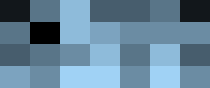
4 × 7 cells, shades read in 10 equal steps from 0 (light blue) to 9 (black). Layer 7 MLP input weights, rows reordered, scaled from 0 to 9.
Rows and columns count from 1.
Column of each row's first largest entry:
1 2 1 2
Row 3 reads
5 4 3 1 4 1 5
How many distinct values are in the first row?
4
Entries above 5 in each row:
2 1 0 0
